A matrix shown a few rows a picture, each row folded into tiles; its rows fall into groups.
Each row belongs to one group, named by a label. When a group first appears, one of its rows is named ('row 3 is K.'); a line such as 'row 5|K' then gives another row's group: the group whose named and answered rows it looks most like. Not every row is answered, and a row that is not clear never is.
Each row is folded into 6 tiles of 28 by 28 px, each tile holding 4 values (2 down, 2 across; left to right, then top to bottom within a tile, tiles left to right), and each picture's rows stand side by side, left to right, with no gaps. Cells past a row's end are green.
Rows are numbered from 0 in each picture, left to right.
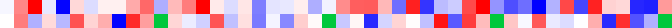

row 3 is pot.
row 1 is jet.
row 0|jet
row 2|jet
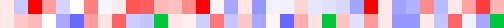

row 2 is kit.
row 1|jet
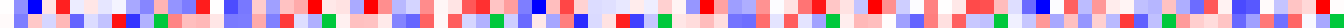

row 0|pot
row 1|kit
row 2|kit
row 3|pot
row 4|kit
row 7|kit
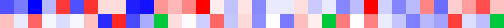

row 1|jet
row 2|kit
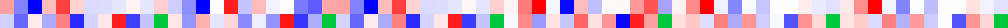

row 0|pot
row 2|pot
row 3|jet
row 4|jet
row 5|jet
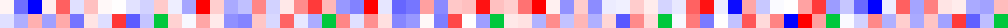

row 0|pot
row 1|kit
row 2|kit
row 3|jet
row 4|jet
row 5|pot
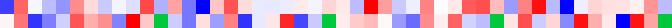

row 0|jet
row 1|pot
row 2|kit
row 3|jet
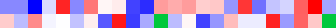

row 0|pot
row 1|jet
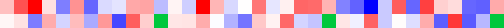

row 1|kit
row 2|pot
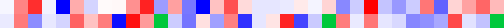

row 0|jet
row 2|kit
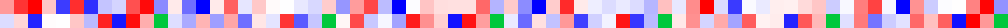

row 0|jet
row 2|jet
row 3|pot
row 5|jet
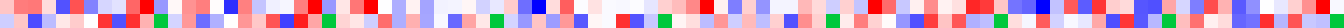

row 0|jet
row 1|jet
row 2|jet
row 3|pot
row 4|jet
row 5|kit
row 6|pot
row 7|kit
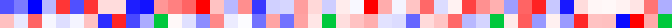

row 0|pot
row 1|jet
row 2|kit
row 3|jet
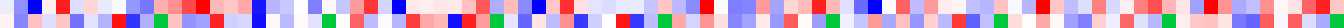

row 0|pot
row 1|jet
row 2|jet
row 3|pot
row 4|kit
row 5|pot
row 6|kit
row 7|kit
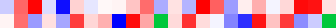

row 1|kit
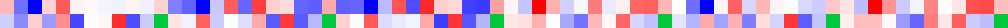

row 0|pot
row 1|pot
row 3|kit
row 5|kit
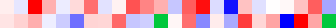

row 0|kit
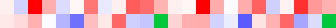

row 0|kit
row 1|kit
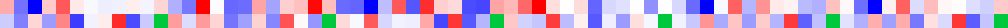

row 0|pot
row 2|pot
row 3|jet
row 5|pot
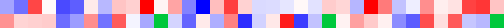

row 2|kit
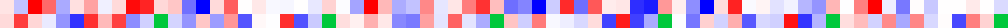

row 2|kit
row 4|pot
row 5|jet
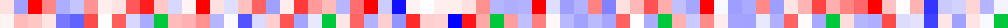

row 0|kit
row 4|kit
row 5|jet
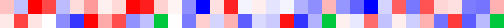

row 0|kit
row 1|pot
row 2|pot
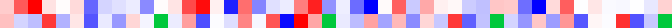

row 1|jet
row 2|pot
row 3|pot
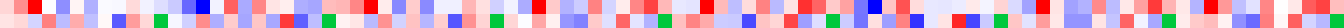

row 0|jet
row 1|pot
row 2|jet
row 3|kit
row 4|kit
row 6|kit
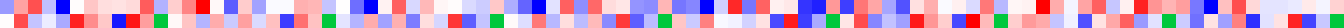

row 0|jet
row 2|pot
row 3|pot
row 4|pot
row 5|jet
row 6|kit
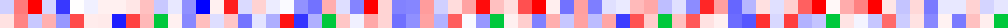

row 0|jet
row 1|pot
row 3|jet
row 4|kit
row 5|jet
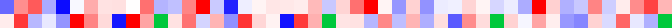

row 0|jet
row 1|jet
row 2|jet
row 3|kit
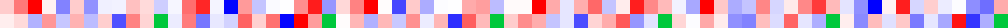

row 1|jet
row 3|kit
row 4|kit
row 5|pot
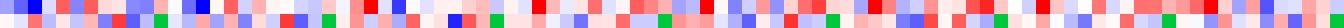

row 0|pot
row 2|jet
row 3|kit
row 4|kit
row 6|kit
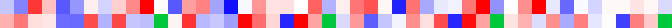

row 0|kit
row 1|jet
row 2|jet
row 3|jet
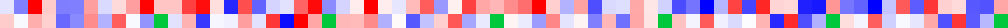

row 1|jet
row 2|kit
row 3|jet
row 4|pot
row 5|pot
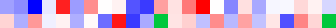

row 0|pot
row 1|jet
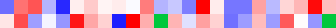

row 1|kit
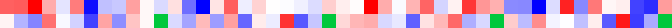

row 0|jet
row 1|pot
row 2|kit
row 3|pot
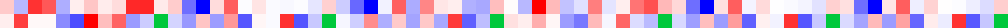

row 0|kit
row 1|pot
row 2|pot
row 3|kit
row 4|pot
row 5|pot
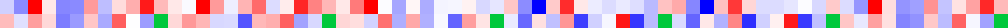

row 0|kit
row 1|kit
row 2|jet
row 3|pot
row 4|pot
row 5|kit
